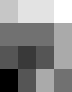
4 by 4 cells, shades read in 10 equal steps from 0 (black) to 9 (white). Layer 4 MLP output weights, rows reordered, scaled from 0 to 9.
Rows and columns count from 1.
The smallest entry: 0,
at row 4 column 1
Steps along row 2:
same same up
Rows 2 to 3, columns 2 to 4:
4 4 6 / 2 3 6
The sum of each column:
14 17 21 25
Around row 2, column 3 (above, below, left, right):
8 3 4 6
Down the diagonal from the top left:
7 4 3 4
